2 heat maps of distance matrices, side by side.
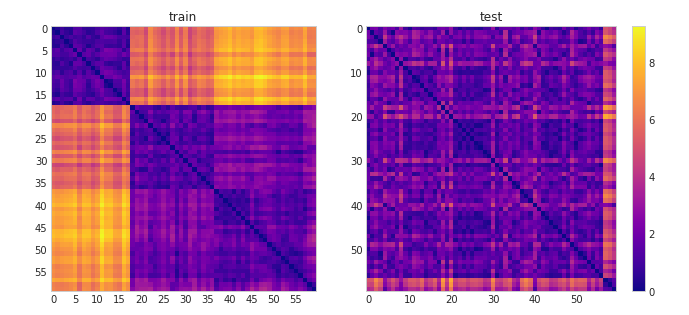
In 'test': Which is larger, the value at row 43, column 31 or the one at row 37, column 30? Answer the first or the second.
the second
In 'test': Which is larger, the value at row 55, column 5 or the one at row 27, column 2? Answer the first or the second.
the second
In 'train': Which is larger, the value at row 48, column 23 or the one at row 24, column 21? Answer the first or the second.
the first
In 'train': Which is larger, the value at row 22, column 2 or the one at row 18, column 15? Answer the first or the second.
the first
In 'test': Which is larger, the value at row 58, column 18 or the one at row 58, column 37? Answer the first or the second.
the first
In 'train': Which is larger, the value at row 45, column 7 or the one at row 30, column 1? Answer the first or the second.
the first
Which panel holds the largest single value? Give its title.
train
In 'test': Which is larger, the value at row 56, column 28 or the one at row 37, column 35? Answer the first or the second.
the second
